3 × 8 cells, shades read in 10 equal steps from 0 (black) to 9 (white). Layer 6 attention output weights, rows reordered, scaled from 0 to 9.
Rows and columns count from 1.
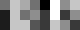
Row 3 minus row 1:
-3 0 1 -1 2 -2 0 -5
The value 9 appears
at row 1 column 6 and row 2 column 6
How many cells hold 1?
2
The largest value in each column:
4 7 7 5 2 9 5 7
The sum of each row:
42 35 34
